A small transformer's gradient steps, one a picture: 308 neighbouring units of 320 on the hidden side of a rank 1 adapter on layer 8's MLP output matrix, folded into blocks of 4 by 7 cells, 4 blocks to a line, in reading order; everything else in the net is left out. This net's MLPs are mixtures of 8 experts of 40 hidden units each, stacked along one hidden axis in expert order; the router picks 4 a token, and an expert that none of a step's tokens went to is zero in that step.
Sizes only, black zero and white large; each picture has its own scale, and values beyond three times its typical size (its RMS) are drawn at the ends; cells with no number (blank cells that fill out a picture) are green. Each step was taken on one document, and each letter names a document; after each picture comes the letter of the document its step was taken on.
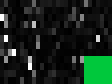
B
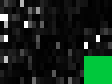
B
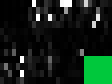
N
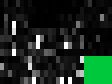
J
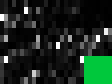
B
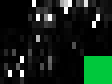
N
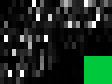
N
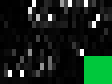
N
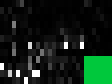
J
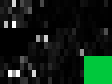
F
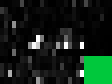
J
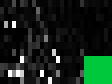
F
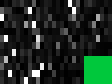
B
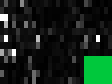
B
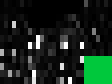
J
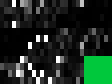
F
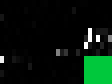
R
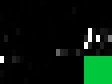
R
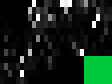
N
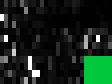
B
